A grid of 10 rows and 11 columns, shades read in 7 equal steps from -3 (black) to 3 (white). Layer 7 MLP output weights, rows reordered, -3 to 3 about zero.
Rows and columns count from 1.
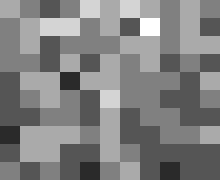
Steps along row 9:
up same down same up down down same same same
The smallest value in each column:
-2 -1 -1 -2 -2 0 -1 -1 -2 -1 -1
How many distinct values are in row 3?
3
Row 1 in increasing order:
-1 0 0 0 0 1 1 1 1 2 2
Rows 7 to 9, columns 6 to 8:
1 -1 0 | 1 -1 -1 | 1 0 -1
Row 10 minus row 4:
0 -1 1 -2 -1 -1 1 -2 -1 -1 0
